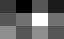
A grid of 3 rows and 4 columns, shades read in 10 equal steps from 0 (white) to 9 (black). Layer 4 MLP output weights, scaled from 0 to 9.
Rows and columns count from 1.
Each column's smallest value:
4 5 0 5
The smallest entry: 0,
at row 2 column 3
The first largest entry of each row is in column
2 1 2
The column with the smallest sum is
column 3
